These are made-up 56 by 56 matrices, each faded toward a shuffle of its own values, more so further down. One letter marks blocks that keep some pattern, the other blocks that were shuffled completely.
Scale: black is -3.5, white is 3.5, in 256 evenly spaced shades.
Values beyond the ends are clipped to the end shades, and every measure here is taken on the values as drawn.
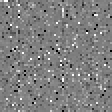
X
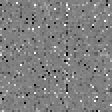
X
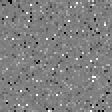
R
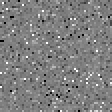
R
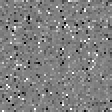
X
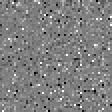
X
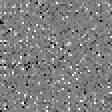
X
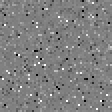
R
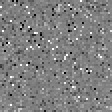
R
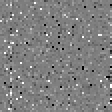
X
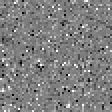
X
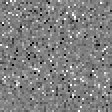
R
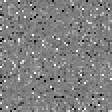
X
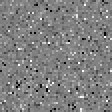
R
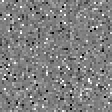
R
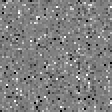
X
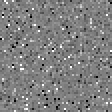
R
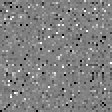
X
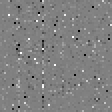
X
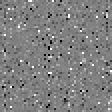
X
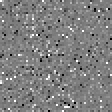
X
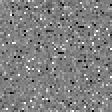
R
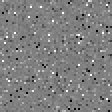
R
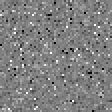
R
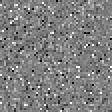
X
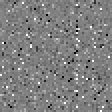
X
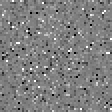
R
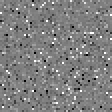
R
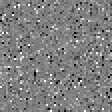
X
